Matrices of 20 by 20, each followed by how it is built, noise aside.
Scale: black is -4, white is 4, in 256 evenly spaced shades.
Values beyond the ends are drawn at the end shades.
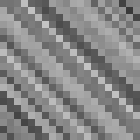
Toeplitz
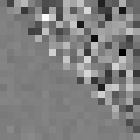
upper triangular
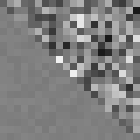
upper triangular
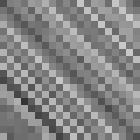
Toeplitz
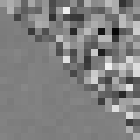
upper triangular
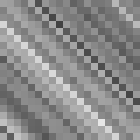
Toeplitz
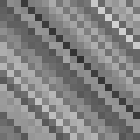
Toeplitz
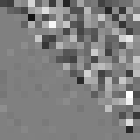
upper triangular
